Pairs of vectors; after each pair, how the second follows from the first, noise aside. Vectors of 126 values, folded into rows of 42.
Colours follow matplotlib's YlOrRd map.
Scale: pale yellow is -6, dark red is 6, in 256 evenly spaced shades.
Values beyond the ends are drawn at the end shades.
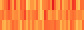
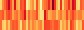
scaled up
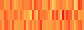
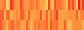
wrapped around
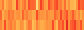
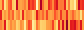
scaled up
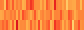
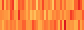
wrapped around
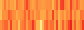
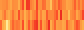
wrapped around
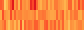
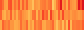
wrapped around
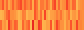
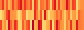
scaled up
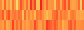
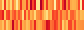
scaled up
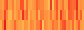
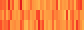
wrapped around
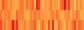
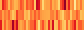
scaled up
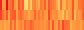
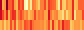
scaled up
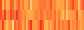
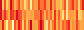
scaled up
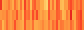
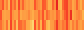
wrapped around
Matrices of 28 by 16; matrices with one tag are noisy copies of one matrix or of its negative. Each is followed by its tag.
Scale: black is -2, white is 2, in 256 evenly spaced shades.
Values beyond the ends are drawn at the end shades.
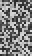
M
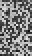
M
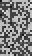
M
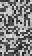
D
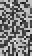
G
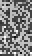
M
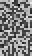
G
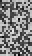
M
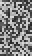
M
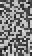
G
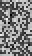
M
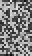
M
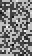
M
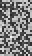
M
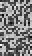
D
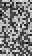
M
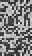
D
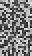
G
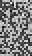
M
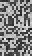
D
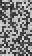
M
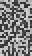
G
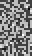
G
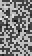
M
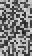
G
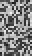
D
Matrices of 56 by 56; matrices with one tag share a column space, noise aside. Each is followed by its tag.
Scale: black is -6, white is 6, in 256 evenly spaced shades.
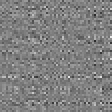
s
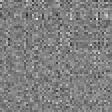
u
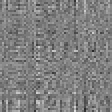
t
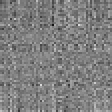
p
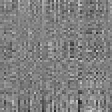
t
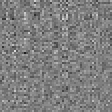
u
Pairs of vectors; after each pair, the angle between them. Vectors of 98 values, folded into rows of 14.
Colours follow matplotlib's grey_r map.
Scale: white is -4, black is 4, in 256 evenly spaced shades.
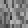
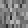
nearly parallel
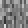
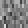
nearly parallel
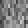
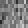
partly aligned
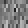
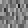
partly opposed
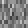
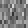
nearly parallel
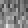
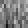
nearly opposite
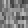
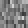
nearly opposite
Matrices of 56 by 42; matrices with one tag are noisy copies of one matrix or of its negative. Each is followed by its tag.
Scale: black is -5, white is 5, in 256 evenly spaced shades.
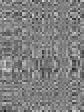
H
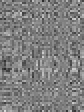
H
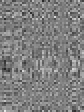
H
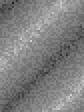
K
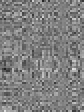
H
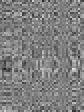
H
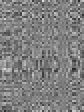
H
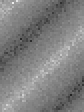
K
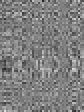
H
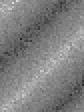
K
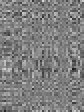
H
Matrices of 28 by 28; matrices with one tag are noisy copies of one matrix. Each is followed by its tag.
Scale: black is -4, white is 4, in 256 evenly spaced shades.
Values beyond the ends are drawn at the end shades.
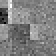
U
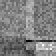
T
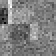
U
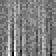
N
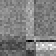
T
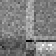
T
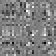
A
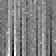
N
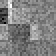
U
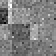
U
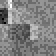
U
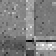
T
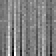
N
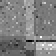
T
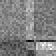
T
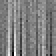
N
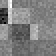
U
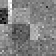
U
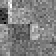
U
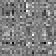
A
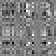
A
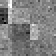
U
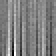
N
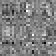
A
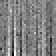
N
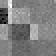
U
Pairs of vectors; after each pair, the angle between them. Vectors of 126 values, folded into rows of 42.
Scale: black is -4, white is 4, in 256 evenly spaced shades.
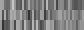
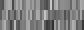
partly opposed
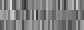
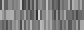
partly aligned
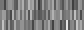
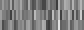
orthogonal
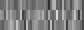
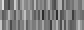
partly opposed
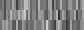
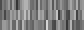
nearly parallel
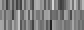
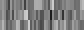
partly aligned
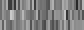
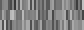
nearly parallel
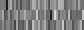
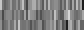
orthogonal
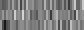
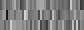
orthogonal
